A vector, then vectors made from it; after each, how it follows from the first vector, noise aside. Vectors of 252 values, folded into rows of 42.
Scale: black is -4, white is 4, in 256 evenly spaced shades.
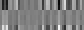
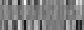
reversed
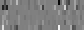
partly zeroed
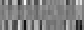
reversed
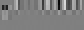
partly zeroed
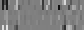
partly zeroed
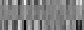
reversed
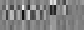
wrapped around
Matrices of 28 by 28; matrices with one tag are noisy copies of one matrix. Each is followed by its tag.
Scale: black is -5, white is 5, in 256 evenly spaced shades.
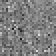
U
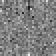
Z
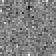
Z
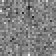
Z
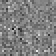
U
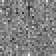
Z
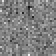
Z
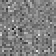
U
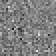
U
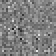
U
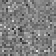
U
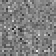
U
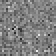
U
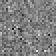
U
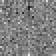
Z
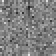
Z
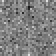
Z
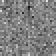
Z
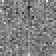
Z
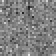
Z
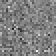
U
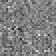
U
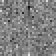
Z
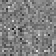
U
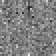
Z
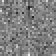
Z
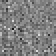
U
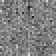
Z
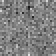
Z
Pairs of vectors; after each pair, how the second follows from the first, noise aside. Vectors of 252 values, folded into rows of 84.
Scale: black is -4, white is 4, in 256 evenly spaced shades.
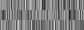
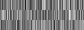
negated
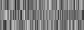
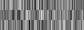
wrapped around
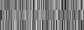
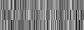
wrapped around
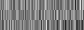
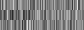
wrapped around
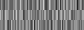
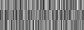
negated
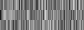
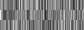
negated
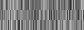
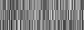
negated
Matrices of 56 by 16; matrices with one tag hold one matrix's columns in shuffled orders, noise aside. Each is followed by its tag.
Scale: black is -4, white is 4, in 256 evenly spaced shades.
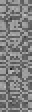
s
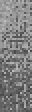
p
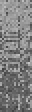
p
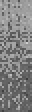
p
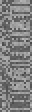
s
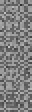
s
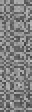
s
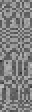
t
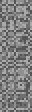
s
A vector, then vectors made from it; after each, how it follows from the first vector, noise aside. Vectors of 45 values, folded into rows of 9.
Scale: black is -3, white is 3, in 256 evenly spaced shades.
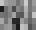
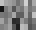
copied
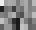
copied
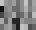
copied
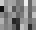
copied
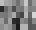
copied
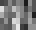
negated
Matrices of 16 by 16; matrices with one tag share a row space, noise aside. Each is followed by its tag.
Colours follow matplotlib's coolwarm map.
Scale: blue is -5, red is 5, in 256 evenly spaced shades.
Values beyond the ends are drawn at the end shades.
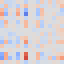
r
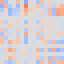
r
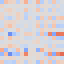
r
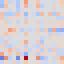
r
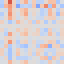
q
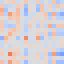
r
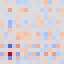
q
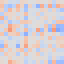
r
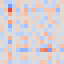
q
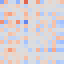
r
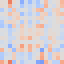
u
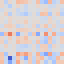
q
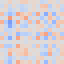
q
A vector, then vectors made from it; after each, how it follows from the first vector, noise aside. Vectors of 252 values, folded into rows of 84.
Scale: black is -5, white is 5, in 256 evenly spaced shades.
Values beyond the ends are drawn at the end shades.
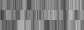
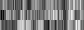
scaled up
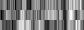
scaled up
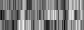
scaled up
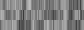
negated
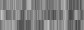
negated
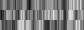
scaled up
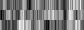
scaled up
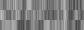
negated
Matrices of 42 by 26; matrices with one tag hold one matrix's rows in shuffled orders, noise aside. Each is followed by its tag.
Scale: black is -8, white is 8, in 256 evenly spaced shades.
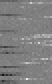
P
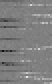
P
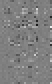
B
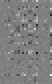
B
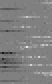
P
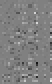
B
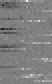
P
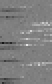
P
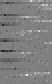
P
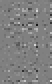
B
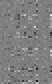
B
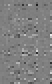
B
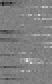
P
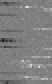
P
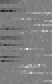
P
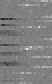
P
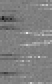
P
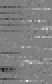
P
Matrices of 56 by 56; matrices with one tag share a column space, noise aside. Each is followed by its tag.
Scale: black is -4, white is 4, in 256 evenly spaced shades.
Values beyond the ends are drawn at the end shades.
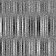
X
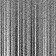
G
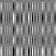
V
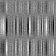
X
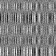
V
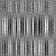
X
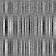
X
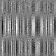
X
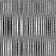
X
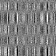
V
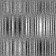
X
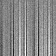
G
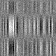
X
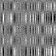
V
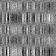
V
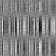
X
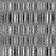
V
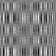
V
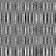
V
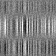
X
